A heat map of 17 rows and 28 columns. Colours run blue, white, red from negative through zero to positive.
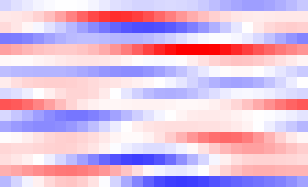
Grain: streaks across. Histogram: bell-shaped. Roughest part: top middle. Slope: none.
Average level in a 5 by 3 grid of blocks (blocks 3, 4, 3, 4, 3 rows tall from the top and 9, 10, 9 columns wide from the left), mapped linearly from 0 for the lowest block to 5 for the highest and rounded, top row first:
4 3 3
2 4 5
5 3 3
2 3 5
4 0 3
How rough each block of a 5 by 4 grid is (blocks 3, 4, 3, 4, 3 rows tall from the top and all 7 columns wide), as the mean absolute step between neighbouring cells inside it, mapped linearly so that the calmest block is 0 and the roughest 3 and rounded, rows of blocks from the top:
1320 / 1121 / 1001 / 0000 / 1211
